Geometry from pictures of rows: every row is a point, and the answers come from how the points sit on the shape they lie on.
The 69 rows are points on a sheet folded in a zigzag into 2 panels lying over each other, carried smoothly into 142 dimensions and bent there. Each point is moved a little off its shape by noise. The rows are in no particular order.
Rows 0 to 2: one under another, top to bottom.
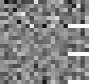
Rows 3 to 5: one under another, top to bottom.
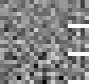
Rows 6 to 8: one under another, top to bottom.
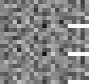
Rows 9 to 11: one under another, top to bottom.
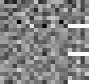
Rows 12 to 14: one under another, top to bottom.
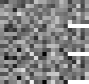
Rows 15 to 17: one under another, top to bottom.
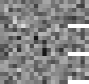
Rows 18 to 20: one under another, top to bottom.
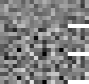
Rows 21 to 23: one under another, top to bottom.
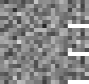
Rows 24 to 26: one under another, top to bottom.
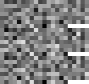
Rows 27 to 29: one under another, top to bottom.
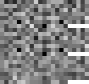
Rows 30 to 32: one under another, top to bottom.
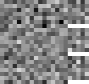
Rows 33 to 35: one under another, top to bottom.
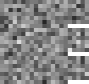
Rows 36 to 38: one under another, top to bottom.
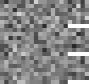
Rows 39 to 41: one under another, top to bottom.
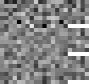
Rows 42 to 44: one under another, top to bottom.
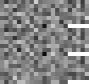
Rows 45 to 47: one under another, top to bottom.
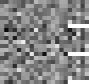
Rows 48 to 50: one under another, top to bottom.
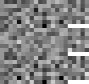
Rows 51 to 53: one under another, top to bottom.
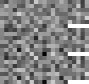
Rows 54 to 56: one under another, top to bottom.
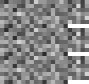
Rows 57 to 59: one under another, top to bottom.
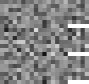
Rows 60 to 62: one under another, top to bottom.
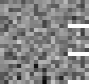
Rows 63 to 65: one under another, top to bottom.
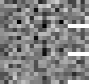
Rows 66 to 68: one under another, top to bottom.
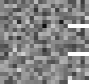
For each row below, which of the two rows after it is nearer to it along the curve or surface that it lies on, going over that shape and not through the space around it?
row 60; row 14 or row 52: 52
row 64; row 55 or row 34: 34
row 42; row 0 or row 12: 0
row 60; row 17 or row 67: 17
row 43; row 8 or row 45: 45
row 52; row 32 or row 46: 46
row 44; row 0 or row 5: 5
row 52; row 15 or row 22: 22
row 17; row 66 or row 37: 37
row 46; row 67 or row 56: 56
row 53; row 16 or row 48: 48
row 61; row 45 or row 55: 55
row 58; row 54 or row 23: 54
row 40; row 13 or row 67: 67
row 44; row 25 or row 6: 6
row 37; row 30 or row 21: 21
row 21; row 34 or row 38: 34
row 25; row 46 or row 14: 14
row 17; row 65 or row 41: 65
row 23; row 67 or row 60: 67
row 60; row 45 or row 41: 45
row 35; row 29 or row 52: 29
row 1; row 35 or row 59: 35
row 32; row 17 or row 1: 1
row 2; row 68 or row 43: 43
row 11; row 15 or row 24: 15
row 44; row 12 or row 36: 36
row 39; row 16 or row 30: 30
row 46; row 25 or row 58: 58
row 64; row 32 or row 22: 22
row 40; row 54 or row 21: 54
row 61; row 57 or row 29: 29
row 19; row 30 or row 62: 62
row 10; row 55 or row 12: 12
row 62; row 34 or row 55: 34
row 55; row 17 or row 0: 0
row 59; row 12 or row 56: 12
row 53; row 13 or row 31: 13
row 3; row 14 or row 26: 26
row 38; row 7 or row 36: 36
